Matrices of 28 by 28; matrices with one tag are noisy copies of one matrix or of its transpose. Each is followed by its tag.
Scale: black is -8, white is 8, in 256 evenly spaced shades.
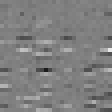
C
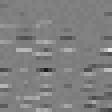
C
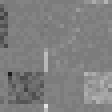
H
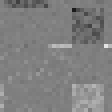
H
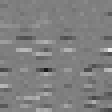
C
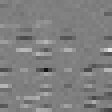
C
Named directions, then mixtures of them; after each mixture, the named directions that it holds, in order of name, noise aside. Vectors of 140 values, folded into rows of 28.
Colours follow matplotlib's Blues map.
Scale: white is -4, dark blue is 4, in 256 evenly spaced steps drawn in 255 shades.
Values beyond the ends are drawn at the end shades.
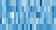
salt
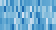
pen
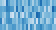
pen, salt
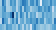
salt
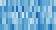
pen, salt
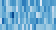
salt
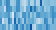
pen, salt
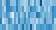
salt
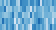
pen, salt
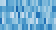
pen, salt
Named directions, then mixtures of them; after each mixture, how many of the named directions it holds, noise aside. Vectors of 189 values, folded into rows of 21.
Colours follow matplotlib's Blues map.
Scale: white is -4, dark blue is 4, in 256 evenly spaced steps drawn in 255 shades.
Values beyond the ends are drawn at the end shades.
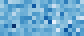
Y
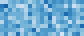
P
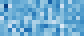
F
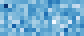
three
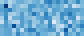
three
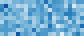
one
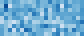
one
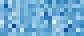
three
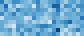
two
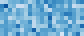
one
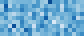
two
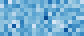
two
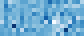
three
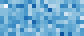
three
